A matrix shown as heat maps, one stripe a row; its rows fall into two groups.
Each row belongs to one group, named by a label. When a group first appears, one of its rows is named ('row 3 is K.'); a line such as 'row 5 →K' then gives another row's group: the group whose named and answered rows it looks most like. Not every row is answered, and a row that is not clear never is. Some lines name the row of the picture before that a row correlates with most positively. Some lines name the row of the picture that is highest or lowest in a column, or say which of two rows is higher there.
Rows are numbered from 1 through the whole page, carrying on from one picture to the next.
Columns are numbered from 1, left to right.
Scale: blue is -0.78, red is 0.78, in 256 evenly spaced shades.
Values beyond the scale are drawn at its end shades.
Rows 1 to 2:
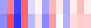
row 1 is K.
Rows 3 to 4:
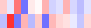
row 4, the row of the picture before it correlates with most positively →2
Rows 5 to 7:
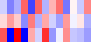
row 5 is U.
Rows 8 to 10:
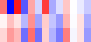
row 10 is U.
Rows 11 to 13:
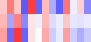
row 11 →U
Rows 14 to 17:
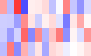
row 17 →K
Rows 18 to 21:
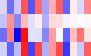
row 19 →K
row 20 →K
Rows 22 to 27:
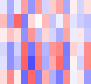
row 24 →U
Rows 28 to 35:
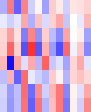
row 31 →U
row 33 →K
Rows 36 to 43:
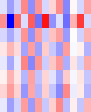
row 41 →U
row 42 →U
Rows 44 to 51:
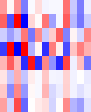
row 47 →K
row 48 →U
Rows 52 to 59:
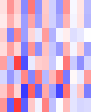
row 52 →U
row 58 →U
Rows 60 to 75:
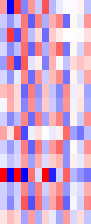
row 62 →K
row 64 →K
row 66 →U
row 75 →U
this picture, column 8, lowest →72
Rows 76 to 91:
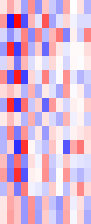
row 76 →U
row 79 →K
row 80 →K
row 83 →K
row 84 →U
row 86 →K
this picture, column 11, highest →86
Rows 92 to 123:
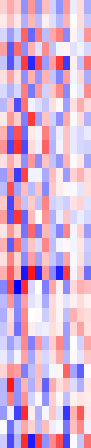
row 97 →U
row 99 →K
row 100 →U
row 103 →U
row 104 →K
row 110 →U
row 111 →U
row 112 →K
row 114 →K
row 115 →K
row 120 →K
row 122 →K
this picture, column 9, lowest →111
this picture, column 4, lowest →111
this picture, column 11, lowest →118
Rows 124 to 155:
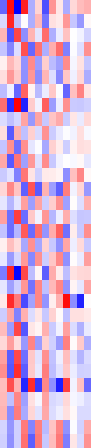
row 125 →K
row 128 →U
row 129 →U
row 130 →K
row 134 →K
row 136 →K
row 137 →U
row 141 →U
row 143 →K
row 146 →K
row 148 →U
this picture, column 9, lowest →151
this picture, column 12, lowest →145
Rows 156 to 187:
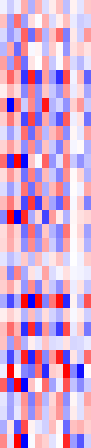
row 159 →K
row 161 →U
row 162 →U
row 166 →U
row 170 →U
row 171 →K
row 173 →U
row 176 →U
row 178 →U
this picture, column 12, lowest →182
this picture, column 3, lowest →171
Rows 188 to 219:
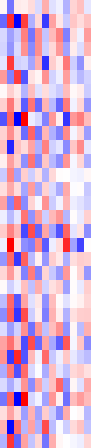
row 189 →K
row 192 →K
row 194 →U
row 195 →U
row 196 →K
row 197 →U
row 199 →U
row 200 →K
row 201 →U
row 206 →K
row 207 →U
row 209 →K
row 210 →K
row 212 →U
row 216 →K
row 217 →U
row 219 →K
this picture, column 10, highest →205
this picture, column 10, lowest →196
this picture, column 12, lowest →205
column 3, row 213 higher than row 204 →Yes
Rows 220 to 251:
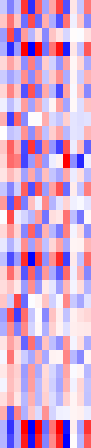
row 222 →K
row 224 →U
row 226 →U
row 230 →U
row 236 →U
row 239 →U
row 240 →U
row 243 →K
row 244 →U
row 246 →U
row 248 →U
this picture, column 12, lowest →231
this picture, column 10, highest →231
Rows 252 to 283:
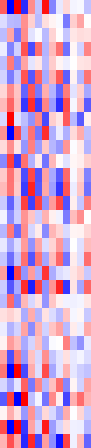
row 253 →K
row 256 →K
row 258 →U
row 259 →U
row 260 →K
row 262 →U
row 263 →K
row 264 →U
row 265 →U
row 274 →U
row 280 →K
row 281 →U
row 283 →U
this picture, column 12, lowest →260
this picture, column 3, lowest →280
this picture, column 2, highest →260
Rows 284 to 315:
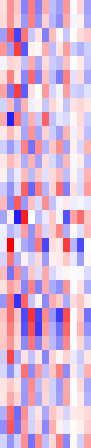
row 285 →U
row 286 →K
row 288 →U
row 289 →U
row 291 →K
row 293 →U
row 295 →U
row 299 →K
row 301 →K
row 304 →U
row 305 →K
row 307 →U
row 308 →U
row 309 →K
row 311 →U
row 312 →U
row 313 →K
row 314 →K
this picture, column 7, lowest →301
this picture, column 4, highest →299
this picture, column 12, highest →299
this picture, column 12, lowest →301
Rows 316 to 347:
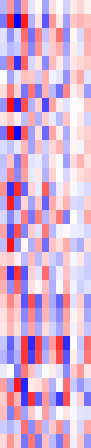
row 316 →K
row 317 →K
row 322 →U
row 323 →K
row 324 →U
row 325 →K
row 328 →K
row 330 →K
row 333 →K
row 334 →U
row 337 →U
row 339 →U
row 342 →K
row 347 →U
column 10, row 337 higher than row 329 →Yes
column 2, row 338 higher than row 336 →Yes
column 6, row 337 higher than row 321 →No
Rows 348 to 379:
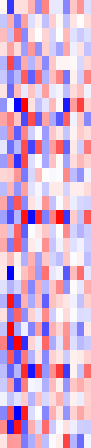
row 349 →K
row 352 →K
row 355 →K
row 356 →U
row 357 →K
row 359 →K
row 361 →K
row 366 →U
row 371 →K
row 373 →K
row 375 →K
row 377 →K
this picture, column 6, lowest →356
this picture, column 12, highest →355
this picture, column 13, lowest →356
